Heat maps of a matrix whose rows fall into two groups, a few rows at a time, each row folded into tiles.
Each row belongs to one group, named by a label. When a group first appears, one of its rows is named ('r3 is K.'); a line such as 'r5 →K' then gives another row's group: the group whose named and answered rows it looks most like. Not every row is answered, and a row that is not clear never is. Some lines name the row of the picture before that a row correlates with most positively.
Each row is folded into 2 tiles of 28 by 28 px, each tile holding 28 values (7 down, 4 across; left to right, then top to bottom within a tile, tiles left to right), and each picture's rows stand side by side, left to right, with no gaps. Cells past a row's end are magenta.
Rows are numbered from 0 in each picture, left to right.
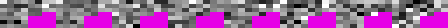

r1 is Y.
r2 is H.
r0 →Y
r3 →Y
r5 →Y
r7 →Y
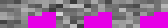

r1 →H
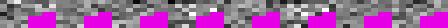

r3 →H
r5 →H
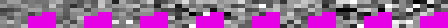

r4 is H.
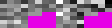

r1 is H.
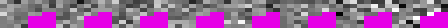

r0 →H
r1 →Y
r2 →Y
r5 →H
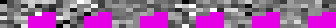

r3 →H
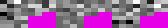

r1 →H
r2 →Y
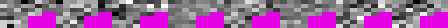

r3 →H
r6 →Y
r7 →Y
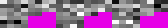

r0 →Y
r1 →H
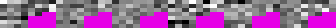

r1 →Y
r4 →H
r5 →H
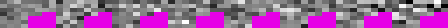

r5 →H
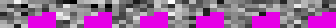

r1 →H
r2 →Y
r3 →H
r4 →H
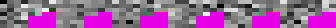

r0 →H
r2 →Y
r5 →Y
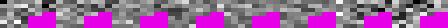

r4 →H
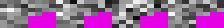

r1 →H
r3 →H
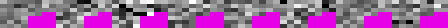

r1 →Y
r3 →Y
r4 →H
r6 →Y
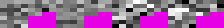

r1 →Y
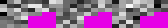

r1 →Y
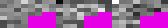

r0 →Y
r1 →H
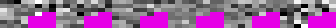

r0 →H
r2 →H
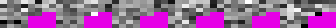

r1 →H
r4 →Y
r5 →H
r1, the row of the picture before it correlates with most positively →0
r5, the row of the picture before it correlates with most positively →2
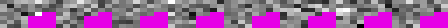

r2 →Y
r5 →H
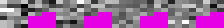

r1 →Y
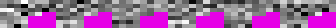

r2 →Y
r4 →H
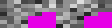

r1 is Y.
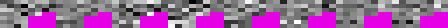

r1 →Y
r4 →Y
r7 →Y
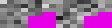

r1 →Y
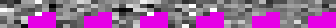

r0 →H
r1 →Y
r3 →H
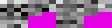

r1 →Y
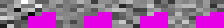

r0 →Y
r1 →Y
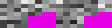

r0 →Y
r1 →Y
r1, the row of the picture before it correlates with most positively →1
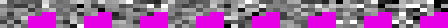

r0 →Y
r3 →Y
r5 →H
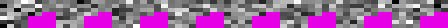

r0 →Y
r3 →H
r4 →H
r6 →Y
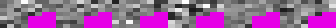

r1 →Y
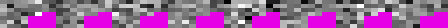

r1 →H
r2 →H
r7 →H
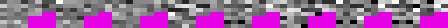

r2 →H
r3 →H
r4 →Y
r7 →Y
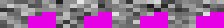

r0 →H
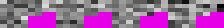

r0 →Y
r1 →Y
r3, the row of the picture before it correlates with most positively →3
